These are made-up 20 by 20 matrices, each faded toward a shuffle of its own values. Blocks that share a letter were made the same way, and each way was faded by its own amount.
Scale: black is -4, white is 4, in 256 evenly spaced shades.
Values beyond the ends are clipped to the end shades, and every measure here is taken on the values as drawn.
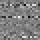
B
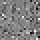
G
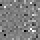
G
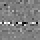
B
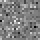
G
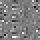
G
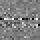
B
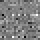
B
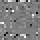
G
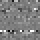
B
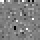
G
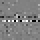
B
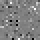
G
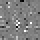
G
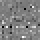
G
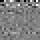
B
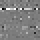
B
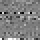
B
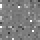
G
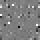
G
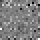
G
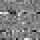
B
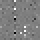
G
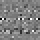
B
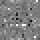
G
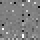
G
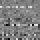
B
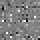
G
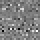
B
